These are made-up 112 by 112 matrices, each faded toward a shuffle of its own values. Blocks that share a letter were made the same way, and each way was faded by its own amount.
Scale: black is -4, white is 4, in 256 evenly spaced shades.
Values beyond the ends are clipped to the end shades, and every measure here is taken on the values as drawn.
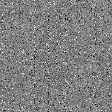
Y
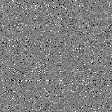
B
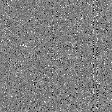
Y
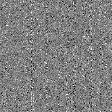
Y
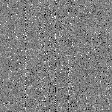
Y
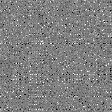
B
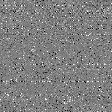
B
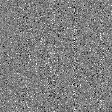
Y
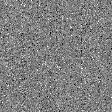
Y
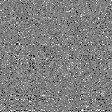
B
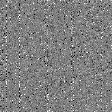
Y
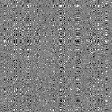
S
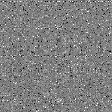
B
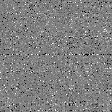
B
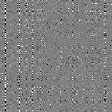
S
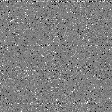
B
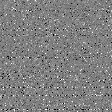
B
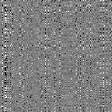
S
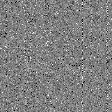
Y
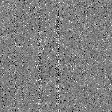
Y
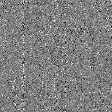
Y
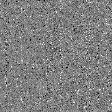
Y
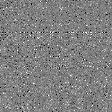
B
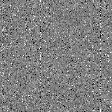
Y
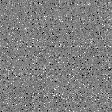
B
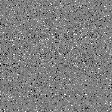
B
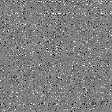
B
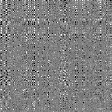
S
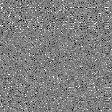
B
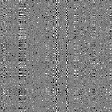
S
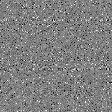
B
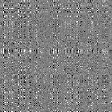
S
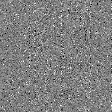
Y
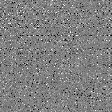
B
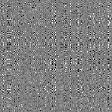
S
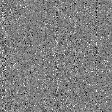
Y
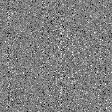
Y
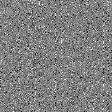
Y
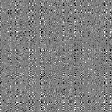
S
